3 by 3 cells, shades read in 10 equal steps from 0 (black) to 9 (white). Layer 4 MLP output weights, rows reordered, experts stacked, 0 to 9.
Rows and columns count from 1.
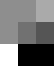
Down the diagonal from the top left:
5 4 0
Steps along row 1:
same up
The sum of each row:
16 12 9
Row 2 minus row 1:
0 -1 -3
